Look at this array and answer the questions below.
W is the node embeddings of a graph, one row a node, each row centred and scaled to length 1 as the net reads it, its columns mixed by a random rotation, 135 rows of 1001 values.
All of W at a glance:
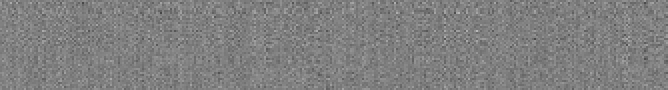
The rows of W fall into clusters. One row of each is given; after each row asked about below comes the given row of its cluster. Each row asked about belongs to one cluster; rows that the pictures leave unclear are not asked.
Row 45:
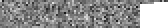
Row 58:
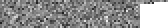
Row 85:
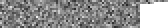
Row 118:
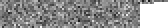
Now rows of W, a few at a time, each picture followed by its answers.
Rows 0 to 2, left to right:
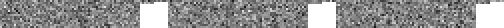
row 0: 118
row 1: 45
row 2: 58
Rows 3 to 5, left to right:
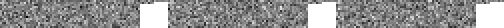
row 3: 85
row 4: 85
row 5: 85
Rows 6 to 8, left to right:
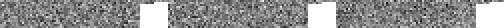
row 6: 58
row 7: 85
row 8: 118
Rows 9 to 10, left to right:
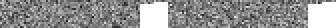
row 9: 85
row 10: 58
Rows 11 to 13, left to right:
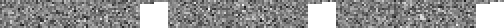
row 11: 58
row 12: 45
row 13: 45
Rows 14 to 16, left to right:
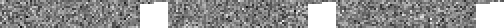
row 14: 85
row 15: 118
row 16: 45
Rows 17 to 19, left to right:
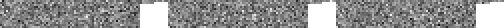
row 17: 45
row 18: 45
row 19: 45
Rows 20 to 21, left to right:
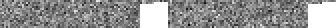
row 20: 45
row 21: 58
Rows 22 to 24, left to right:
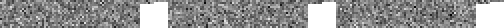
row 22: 85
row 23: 58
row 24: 118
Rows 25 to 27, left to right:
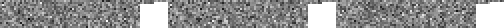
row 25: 58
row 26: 58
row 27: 45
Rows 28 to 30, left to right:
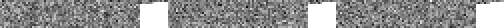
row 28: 45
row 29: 118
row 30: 85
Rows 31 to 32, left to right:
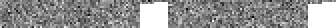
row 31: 118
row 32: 58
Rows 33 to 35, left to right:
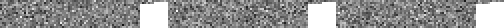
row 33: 85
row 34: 118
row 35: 45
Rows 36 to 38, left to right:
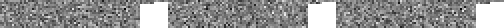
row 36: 58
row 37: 85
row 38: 58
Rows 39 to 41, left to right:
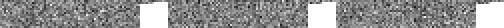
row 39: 45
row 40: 85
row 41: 118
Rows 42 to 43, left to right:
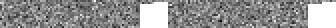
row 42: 85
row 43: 58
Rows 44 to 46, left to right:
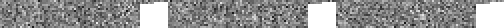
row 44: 118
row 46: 45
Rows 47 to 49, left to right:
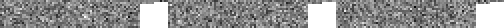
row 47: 45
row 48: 58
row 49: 118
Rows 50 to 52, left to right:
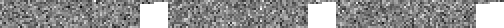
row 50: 85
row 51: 85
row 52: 45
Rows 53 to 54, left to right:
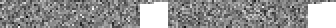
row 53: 85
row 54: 45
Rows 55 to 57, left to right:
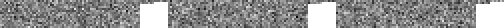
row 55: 118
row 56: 45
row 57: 58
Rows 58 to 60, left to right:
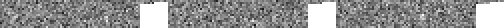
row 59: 58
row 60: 45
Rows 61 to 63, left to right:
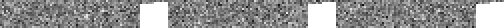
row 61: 45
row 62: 118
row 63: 45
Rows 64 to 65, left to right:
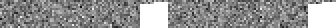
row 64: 85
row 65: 85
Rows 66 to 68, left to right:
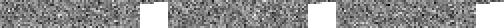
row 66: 118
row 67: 45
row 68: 118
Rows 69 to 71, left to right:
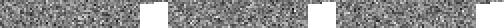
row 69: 45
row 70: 58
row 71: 58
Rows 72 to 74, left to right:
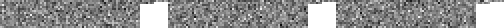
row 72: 58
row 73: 85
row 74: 85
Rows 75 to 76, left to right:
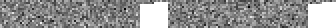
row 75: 58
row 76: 85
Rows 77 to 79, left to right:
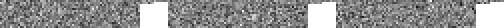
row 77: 85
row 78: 45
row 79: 85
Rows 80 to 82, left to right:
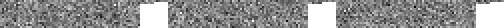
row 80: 118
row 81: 58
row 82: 118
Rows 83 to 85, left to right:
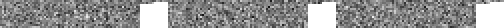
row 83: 45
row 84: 58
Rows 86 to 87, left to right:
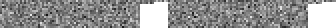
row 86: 58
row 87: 85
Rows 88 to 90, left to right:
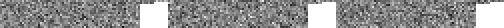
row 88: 58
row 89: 85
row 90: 118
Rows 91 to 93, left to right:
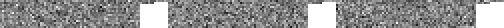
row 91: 58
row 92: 58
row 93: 85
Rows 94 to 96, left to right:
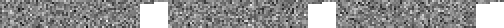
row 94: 58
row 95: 58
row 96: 45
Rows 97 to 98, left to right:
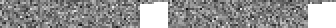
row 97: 85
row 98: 58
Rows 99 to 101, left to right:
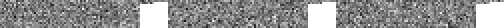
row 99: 118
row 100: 58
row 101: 85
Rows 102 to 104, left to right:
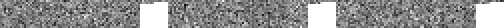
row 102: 45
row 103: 118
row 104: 45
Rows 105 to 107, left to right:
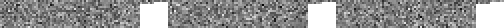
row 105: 118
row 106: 45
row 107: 58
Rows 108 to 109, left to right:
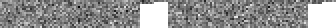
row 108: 118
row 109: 58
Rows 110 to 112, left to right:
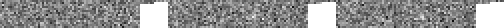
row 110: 58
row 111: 45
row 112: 45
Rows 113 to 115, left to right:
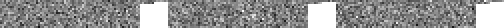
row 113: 58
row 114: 45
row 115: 85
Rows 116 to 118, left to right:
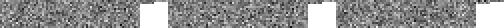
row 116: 58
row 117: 58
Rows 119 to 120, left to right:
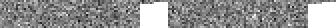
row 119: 118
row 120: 45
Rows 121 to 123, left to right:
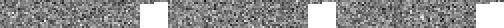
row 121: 58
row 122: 58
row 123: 45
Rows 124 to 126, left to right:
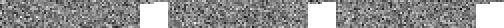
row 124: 85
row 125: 118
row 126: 58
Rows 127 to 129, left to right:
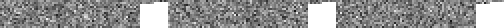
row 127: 45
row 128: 118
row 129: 85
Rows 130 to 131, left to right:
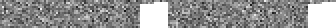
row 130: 45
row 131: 45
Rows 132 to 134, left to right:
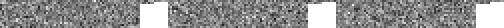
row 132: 85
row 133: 45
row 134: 58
